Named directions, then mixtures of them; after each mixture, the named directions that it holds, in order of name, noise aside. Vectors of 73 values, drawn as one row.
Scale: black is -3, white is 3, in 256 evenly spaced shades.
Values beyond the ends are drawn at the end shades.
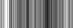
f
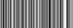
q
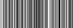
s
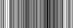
f, q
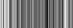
f, q, s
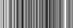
f, q, s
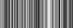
f, q, s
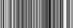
f, q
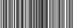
q, s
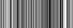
f, q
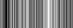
f, s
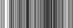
f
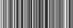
f, q, s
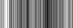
f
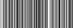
s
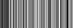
f, q, s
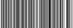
q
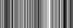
f, q, s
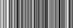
f, s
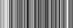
f, q, s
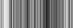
f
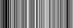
f, q
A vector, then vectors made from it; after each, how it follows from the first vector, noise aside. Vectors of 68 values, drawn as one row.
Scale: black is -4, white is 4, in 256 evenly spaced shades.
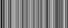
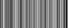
reversed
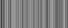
shrunk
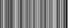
reversed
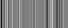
partly zeroed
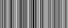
wrapped around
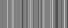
partly zeroed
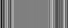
partly zeroed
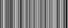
reversed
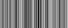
wrapped around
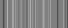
partly zeroed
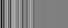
partly zeroed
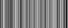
reversed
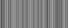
shrunk
